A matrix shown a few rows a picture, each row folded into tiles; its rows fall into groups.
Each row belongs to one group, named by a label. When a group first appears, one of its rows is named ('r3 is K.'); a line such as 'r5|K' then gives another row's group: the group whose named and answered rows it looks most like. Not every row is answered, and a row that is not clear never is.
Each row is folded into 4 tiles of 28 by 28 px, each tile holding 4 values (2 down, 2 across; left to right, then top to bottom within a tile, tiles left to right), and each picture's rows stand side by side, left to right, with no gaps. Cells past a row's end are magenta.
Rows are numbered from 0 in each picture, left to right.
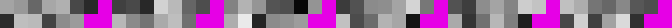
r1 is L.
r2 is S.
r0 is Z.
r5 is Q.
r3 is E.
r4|E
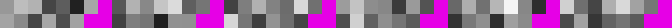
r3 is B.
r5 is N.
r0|S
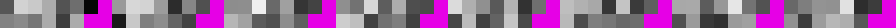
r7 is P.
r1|B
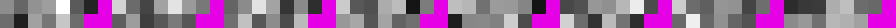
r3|N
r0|P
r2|B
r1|N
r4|Q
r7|L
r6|N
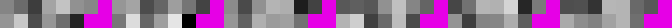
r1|Q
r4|P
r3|L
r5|L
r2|P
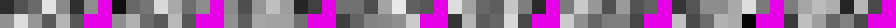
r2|P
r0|L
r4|Q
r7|B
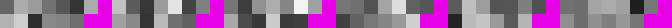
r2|E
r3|Z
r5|P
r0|S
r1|N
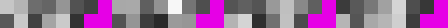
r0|Q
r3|P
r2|L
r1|Z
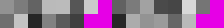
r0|N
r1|B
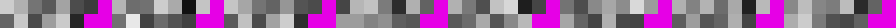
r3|B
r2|Q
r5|E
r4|Z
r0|Q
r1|N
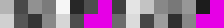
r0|P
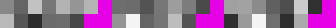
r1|L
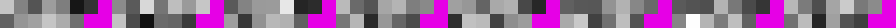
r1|E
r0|Q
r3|N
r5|L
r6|L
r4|Z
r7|N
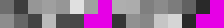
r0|E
